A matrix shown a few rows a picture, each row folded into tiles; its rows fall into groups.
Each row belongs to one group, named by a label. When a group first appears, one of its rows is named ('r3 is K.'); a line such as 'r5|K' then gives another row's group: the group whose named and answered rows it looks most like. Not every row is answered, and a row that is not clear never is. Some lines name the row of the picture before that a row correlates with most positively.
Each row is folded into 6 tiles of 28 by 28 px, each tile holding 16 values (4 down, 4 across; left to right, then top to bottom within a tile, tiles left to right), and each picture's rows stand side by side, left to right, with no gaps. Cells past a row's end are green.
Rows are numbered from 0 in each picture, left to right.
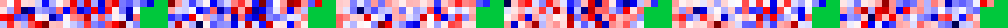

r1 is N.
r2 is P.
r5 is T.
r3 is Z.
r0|P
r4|P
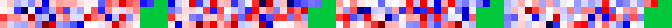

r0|P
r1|Z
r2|P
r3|T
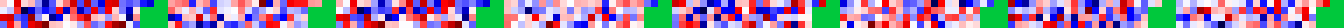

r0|P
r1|N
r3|P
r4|N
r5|Z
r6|N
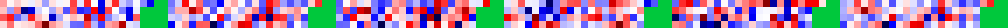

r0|P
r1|T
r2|T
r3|P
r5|T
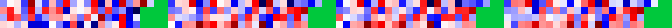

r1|Z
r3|Z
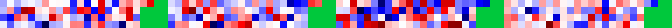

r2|P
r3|P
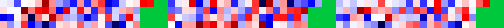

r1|Z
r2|T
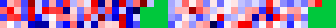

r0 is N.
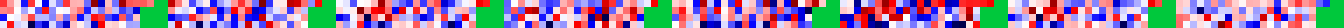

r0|N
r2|T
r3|T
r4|N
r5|T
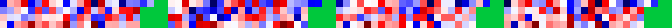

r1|P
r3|Z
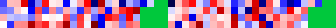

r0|Z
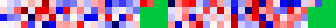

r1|Z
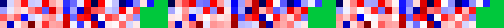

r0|Z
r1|Z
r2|Z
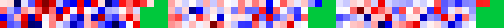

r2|T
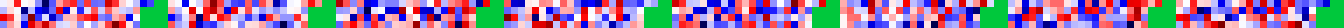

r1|T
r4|N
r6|T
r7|P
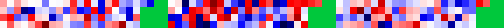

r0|P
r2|T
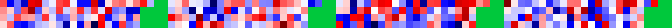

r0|N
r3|N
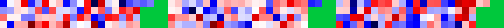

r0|Z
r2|T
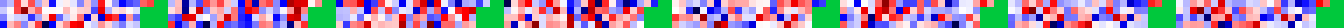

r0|T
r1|T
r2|Z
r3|Z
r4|P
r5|T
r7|T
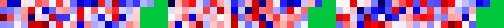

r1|Z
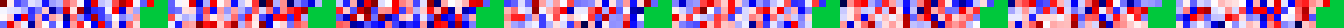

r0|N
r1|Z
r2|N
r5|Z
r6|Z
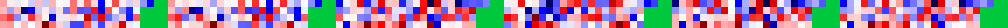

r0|P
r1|P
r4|Z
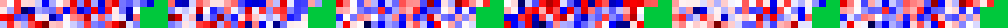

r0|P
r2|N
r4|P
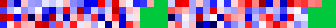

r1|N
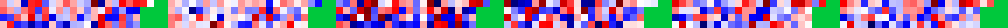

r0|N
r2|N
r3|N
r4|N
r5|N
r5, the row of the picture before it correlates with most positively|1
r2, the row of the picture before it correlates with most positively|1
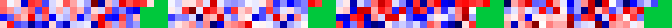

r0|N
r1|T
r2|T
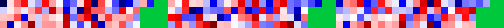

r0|Z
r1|P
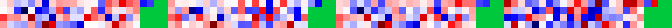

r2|P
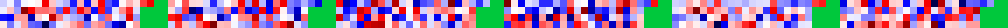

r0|T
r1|P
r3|N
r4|T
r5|Z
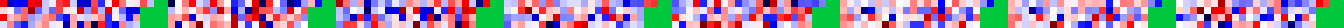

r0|N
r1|Z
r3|T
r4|Z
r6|P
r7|T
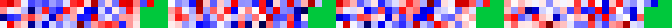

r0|N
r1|N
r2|N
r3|P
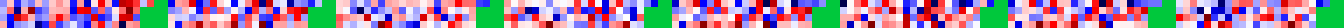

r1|Z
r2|P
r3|P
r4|Z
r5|Z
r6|Z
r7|P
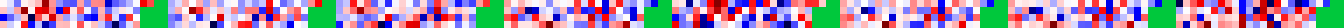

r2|T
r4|T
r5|P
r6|P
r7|Z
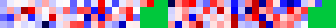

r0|T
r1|Z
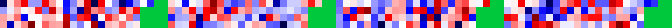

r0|Z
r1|T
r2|T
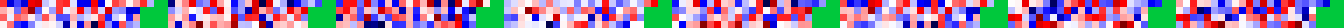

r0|N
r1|Z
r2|N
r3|T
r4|Z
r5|N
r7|P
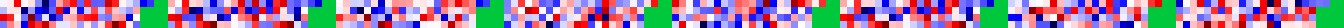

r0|P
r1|P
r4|N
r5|P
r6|T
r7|Z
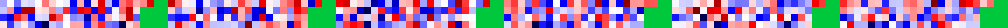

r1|N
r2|N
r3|N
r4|T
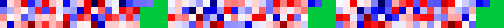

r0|Z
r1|P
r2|P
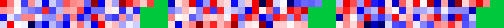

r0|N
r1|Z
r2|N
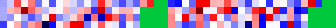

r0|T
